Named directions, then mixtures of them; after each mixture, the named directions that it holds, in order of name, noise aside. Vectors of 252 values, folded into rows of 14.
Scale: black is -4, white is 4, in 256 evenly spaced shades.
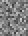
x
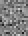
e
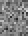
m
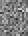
e, m, x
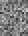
e, m, x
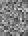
e, m, x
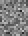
e, m, x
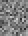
m, x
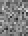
m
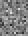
e, x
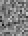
e, m, x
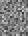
e, m, x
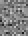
e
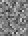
x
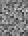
e, m, x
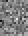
e, m, x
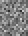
e, m, x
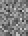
e, m, x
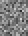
e, m, x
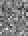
m, x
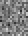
e, m, x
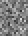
x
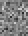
m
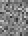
m, x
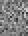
m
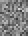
e, m, x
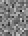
e, x
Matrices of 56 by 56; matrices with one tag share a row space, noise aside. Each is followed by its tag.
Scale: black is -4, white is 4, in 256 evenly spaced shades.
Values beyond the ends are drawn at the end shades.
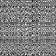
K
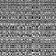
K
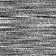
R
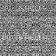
K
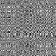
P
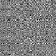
P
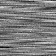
R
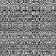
K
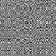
P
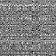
K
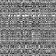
K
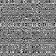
K
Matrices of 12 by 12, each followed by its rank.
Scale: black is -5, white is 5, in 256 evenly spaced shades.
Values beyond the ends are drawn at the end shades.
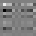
one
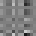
one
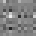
two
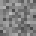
full rank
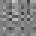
two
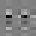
one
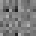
two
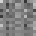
two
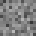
full rank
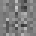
two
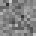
full rank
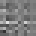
two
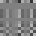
one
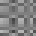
one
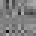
two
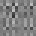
two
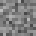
full rank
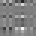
one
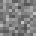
full rank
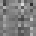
two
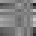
one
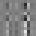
one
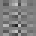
one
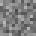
full rank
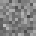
full rank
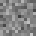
full rank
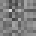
two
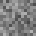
full rank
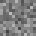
full rank
